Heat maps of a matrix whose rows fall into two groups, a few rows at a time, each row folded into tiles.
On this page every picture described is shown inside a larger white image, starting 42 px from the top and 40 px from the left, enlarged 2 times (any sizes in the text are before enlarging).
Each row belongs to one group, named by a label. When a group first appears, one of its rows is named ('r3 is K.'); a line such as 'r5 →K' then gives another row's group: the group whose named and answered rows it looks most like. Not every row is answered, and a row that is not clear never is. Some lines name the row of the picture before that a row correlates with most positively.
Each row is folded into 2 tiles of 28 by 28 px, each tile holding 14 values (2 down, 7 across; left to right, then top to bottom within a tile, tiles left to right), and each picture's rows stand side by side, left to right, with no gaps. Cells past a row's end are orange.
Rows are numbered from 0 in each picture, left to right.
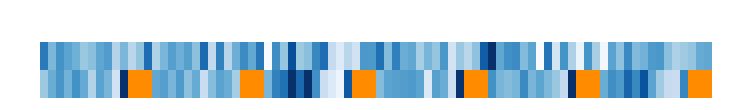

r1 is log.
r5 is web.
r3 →log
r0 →log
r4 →log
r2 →web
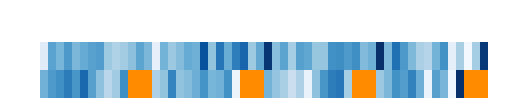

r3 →log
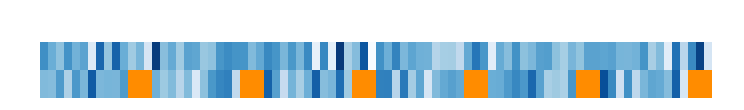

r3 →log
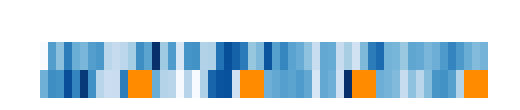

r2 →log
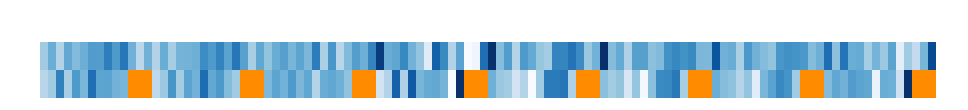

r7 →log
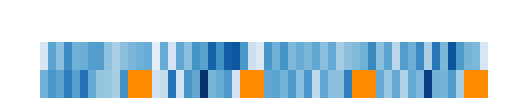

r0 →web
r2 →log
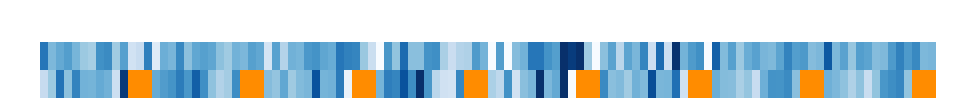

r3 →web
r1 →web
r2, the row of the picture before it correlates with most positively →1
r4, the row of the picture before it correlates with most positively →1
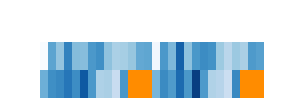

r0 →web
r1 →web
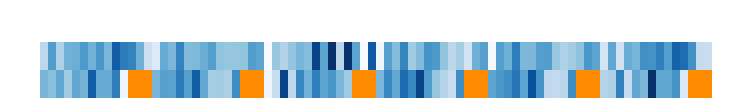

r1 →web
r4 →web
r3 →web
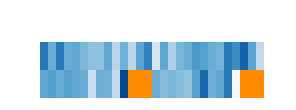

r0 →log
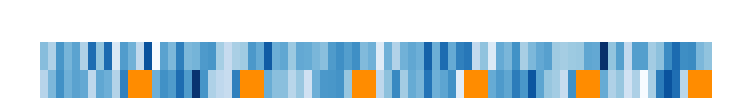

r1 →web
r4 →web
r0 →log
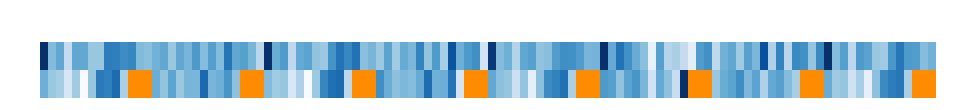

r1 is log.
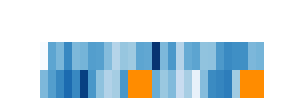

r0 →web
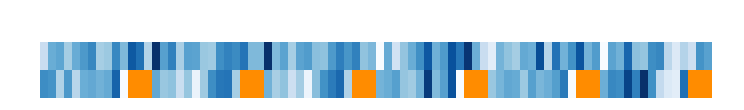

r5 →web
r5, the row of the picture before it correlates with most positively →0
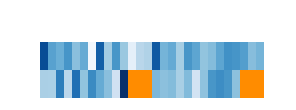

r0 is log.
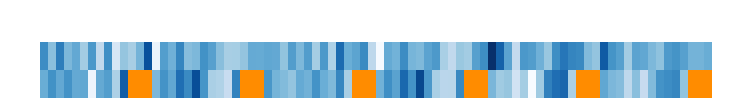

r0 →log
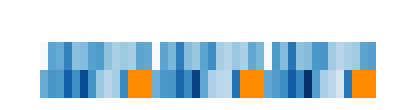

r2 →web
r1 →web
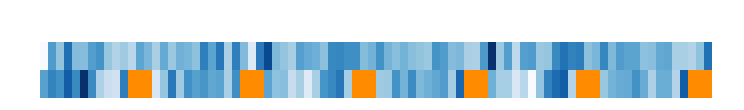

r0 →web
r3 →log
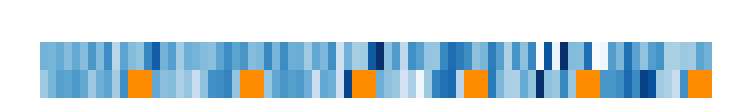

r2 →log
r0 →log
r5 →web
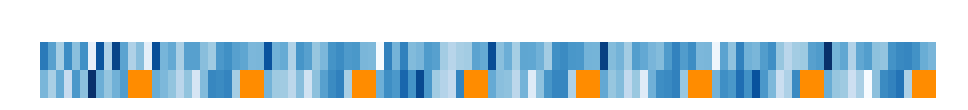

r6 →web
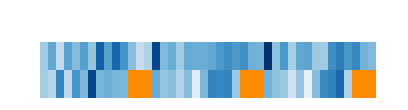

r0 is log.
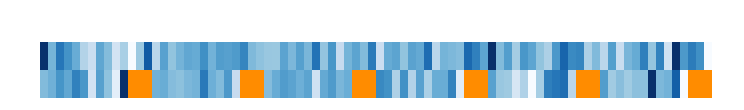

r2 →log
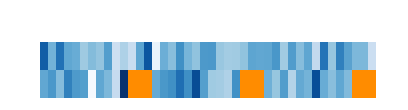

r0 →log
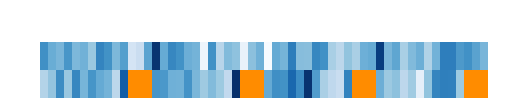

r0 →log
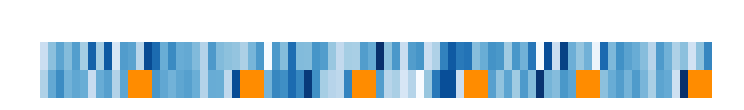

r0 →log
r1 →log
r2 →web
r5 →log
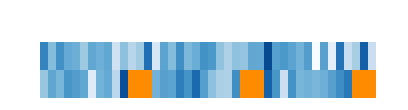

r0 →log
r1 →web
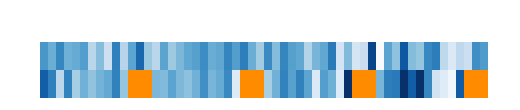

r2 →log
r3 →web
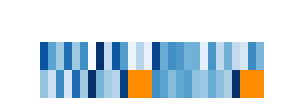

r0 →log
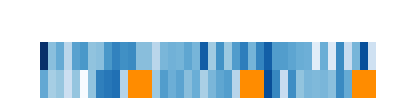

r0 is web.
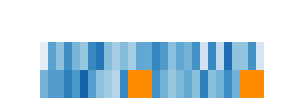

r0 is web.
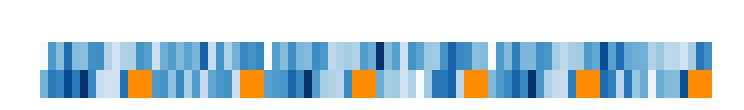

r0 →web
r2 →web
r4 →web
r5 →log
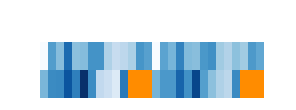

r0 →web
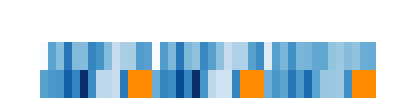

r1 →web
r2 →web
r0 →web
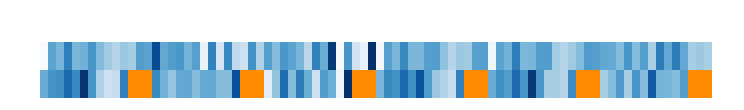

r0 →web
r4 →web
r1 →log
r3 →web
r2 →log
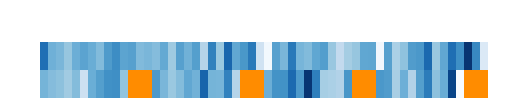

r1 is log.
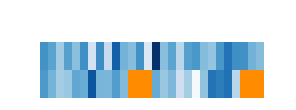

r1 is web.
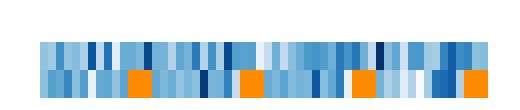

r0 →log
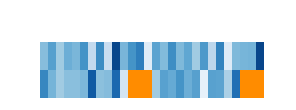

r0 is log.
